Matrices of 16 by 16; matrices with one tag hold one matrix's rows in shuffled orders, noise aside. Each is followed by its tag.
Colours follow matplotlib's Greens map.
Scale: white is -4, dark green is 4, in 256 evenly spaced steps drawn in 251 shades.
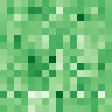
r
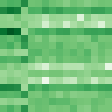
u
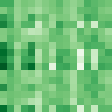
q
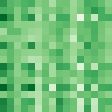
q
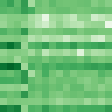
u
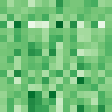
r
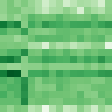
u
